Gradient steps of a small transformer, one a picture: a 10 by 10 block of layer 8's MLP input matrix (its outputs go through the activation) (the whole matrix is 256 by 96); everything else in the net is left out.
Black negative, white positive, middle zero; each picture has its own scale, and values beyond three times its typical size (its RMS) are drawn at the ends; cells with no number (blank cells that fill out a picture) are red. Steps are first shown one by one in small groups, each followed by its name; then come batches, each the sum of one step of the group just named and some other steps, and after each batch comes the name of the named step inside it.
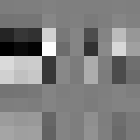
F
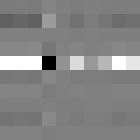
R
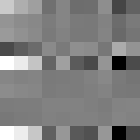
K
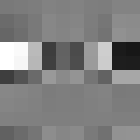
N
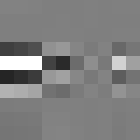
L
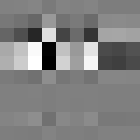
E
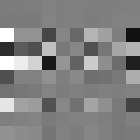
F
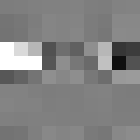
N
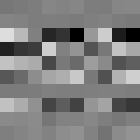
F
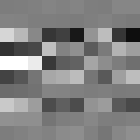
F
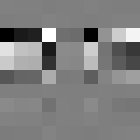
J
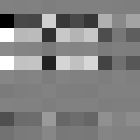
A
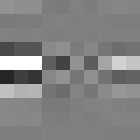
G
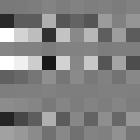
A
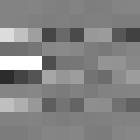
G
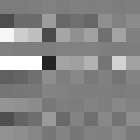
A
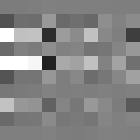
A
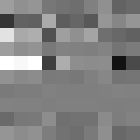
A
